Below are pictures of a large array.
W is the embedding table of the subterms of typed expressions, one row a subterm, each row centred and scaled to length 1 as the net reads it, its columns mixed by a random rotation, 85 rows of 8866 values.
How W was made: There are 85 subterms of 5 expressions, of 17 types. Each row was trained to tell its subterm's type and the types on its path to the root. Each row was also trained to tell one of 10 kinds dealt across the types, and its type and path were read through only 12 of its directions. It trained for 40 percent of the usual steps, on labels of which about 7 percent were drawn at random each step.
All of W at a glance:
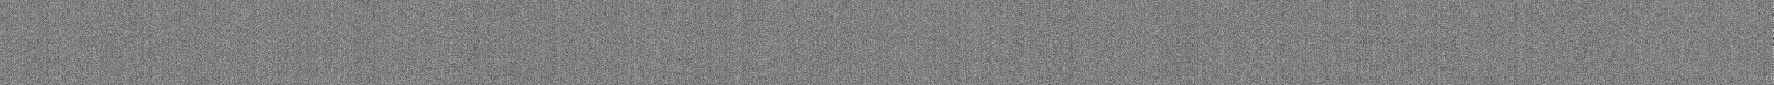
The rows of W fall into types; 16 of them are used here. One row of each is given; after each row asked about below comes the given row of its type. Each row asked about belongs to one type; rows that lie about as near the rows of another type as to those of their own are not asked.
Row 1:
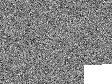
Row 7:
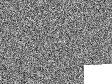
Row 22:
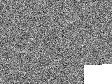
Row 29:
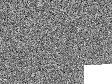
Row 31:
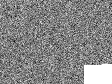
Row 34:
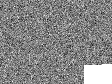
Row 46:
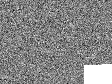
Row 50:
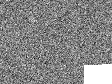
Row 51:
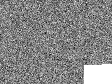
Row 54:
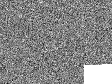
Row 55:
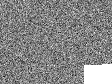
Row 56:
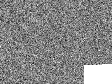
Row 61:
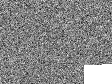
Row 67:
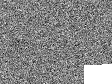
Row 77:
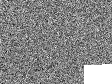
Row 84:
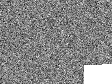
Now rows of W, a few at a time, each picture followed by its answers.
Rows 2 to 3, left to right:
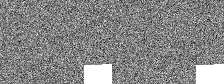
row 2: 61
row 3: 46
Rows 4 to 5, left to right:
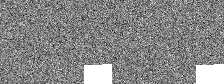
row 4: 56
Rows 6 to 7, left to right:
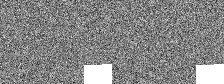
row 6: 67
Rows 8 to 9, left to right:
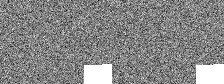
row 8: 51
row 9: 54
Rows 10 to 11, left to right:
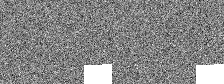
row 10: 55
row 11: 50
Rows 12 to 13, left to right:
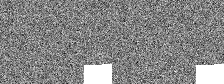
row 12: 51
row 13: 51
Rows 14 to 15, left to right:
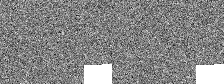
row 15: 67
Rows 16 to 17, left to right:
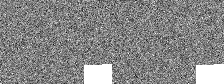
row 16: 67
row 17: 61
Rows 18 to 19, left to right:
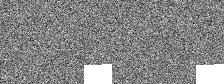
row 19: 61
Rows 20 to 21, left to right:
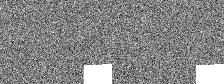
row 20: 51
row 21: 7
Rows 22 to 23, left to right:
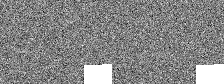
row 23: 7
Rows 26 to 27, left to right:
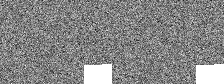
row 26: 50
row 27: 67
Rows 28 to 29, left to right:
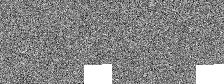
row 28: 22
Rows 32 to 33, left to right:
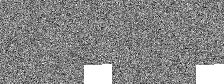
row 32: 1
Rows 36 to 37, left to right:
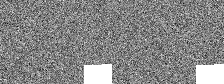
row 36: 7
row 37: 55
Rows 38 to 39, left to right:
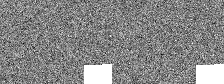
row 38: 55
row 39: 56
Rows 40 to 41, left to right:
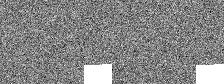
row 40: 50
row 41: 7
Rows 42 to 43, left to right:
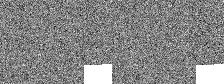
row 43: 50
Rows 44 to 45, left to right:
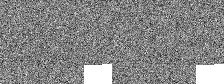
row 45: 55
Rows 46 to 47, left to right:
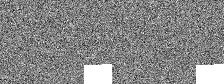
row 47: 22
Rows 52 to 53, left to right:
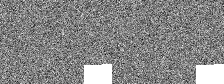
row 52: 51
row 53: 31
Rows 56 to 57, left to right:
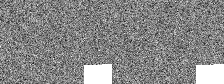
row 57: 51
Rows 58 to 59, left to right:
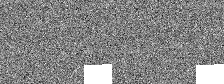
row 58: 22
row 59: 22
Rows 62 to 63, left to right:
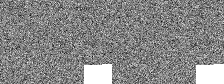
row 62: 56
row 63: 46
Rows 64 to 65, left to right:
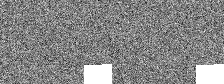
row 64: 55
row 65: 7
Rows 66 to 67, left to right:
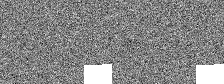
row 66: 55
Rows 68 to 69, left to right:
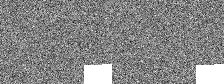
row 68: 50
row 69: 67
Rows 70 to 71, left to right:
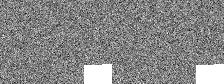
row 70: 67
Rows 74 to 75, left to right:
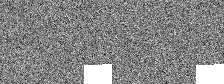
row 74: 56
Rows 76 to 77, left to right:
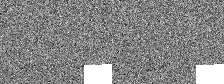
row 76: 77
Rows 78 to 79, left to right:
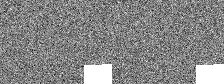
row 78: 77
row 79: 7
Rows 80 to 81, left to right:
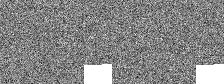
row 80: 22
